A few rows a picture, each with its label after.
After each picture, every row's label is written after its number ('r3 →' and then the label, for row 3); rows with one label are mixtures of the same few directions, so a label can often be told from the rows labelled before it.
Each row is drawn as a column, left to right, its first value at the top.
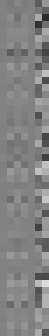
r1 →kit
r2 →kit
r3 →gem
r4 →kit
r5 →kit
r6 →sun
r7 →gem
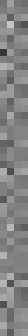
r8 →kit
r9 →sun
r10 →sun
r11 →sun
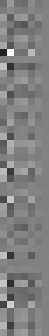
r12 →kit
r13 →kit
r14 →sun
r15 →sun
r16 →kit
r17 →sun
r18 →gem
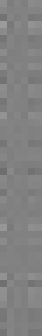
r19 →sun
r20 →sun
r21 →sun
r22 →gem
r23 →sun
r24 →sun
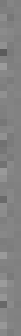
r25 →kit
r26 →gem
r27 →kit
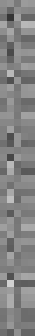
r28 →sun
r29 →gem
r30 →gem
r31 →sun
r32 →sun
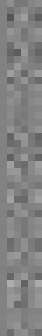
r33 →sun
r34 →gem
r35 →kit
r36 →gem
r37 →gem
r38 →gem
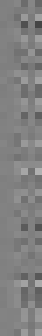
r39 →sun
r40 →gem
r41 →gem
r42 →sun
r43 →kit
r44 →sun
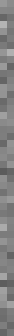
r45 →sun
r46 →kit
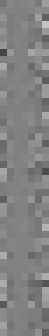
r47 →kit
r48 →kit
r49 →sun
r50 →sun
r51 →kit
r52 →gem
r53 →sun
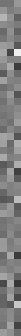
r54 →gem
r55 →kit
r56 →kit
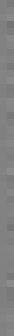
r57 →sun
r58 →sun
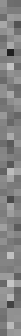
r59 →sun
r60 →kit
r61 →sun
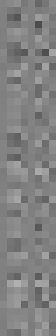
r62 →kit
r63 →gem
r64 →gem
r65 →kit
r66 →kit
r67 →sun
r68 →kit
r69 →kit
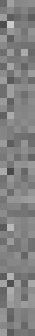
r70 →sun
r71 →sun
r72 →gem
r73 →kit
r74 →gem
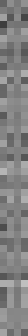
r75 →sun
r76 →gem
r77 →sun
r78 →gem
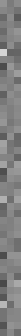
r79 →kit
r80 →kit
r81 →gem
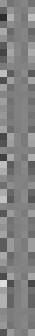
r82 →gem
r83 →gem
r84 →gem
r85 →gem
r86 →gem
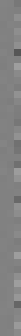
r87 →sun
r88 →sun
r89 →kit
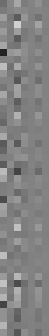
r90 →kit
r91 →kit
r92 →sun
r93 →gem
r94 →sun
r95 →sun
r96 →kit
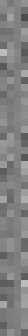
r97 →kit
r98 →gem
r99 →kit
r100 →gem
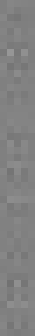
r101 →kit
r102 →kit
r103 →gem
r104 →kit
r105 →gem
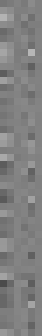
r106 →gem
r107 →gem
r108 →gem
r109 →sun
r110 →kit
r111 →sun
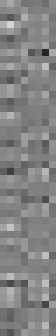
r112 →sun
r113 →sun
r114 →sun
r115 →gem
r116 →kit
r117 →kit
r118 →kit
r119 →kit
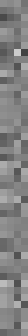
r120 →gem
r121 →gem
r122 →kit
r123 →kit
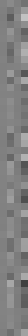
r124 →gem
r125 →gem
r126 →gem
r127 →gem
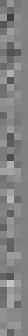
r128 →sun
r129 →gem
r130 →kit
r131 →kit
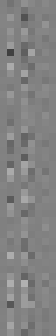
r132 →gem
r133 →kit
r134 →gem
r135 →gem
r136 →kit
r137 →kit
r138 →sun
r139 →gem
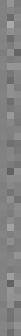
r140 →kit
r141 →sun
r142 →kit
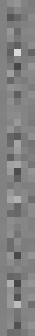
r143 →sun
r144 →gem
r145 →kit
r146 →gem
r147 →kit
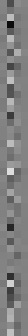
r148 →sun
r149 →sun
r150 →kit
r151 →kit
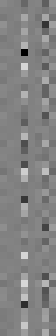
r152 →sun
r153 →kit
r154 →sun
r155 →kit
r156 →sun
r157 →gem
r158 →sun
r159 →sun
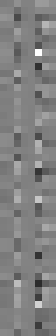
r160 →gem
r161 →gem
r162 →gem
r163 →gem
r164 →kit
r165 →kit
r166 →sun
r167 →sun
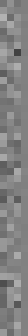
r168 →gem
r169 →sun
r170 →kit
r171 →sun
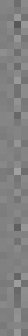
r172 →kit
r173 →sun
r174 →sun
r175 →sun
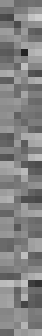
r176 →gem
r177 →gem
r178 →sun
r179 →kit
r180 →gem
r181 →gem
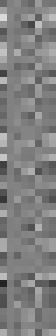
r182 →gem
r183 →gem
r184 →kit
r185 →sun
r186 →sun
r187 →sun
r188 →gem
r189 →gem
